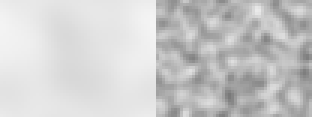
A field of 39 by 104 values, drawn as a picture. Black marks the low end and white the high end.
It is made of 1 by 2 panels. Panel 1,1: very high, smooth, faint in contrast. Panel 1,2: high, blotchy.
